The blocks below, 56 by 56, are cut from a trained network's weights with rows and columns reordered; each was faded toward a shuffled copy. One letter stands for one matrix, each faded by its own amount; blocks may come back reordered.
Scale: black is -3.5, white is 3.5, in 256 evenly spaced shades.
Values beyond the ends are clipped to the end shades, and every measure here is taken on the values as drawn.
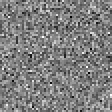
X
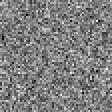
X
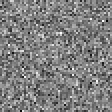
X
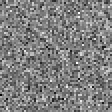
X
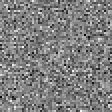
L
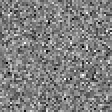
L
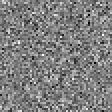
X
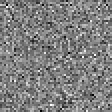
X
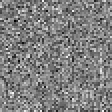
L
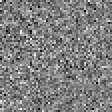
L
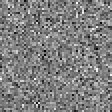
L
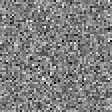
L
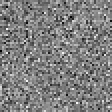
L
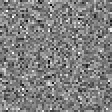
L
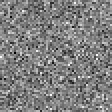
X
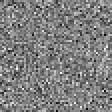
L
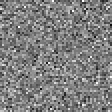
X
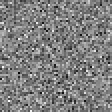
X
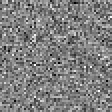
L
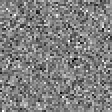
X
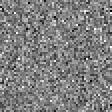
L
